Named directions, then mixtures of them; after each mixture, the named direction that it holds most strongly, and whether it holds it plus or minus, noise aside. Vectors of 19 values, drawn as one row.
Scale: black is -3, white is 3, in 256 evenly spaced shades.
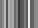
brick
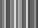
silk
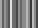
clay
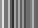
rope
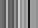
brick, minus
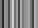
rope, minus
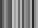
clay, minus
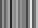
clay, minus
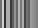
rope, plus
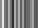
rope, plus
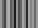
silk, minus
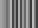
clay, plus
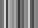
brick, plus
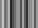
rope, plus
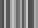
silk, plus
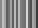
silk, plus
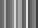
silk, plus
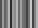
clay, minus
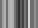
brick, plus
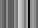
brick, minus
